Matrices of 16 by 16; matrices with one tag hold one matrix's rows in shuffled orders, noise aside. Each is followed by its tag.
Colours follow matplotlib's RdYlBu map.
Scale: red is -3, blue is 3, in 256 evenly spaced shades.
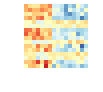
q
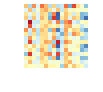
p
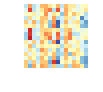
p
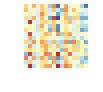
p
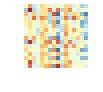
p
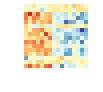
q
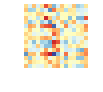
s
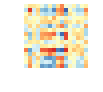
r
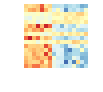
q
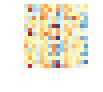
p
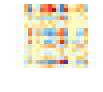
r
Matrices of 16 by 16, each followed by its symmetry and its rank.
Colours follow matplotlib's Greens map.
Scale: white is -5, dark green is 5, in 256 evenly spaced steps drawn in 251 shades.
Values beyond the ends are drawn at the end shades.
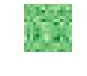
neither, rank three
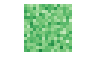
antisymmetric, full rank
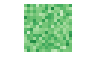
antisymmetric, full rank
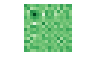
symmetric, rank three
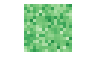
antisymmetric, full rank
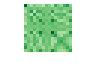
symmetric, rank three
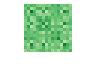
symmetric, rank three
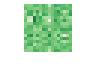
neither, rank three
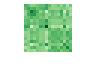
symmetric, rank three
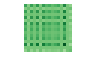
symmetric, rank one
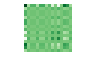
symmetric, rank one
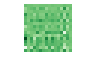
neither, rank three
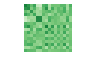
symmetric, rank three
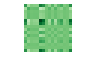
symmetric, rank one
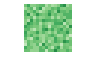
antisymmetric, full rank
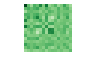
symmetric, rank three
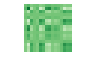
symmetric, rank one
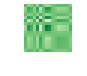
symmetric, rank one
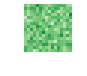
antisymmetric, full rank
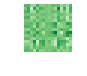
neither, rank three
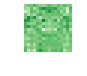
neither, rank three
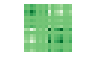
symmetric, rank one
